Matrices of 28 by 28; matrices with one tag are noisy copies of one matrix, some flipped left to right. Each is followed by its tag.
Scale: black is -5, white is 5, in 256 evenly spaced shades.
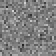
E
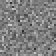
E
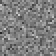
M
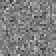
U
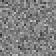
E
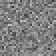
E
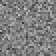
M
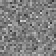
E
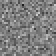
M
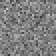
U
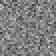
M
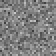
E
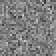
U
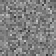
U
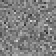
E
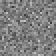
E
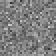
E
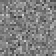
U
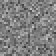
M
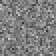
M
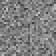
M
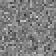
E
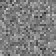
U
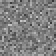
E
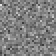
M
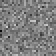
E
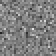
M
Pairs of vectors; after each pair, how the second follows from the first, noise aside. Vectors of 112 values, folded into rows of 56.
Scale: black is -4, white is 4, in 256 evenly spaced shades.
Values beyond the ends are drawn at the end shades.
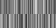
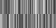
copied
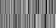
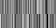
wrapped around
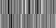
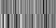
wrapped around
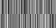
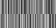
copied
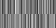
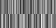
wrapped around
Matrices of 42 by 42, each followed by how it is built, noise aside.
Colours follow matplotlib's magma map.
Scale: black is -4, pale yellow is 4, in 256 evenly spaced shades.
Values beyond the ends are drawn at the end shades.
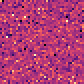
noise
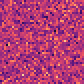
noise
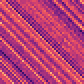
Toeplitz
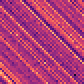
Toeplitz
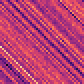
Toeplitz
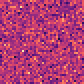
noise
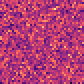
noise
